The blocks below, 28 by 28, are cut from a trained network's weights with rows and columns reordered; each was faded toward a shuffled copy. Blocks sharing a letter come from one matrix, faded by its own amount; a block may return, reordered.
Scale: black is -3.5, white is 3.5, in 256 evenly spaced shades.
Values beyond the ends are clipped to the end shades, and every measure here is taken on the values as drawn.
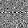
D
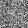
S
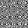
D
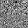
D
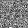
S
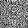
D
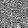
D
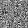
S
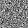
S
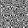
D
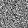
S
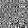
D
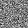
S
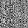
D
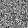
S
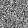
S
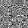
D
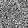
S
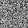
S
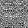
D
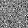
D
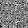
D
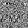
D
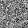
S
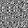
D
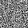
S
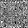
D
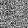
D
